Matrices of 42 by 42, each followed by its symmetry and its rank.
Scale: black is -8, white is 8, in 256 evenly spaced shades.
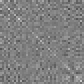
symmetric, rank five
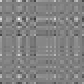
symmetric, rank two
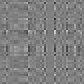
neither, rank two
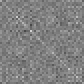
symmetric, rank five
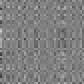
neither, rank two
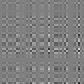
neither, rank one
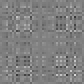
symmetric, rank two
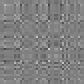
symmetric, rank two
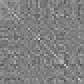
symmetric, rank five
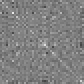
symmetric, rank five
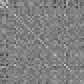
symmetric, rank five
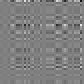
neither, rank one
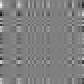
neither, rank one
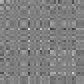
symmetric, rank two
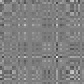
symmetric, rank two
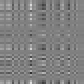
neither, rank one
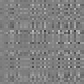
neither, rank two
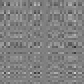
neither, rank two
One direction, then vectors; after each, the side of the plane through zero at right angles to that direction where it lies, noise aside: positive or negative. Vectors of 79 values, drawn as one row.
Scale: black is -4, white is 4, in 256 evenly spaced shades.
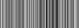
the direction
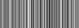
positive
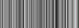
positive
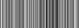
positive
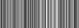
negative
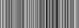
positive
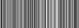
negative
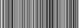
positive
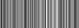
negative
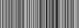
positive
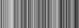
negative
